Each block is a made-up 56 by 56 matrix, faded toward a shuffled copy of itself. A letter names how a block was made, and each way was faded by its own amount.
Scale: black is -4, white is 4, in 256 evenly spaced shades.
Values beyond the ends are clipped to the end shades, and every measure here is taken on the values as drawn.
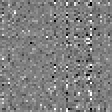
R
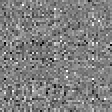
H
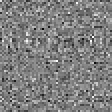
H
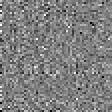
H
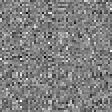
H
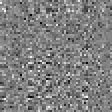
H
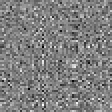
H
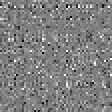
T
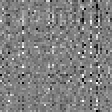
R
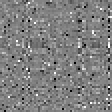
T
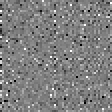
T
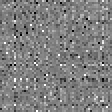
T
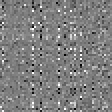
R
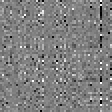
R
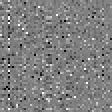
T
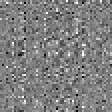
R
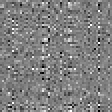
R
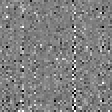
R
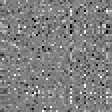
T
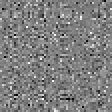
T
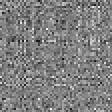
H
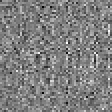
H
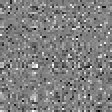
T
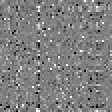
T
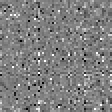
T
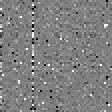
T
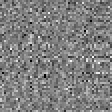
H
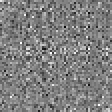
H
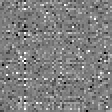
T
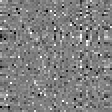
T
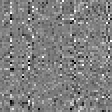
R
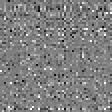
T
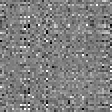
R
